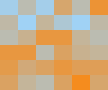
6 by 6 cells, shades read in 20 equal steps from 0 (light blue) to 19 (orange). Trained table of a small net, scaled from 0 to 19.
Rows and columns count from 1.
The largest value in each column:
16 16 16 16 19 17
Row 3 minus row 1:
5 3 15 4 2 -11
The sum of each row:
43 25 61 68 83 71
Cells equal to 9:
2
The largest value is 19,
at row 6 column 5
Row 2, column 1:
7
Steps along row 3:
up up same down down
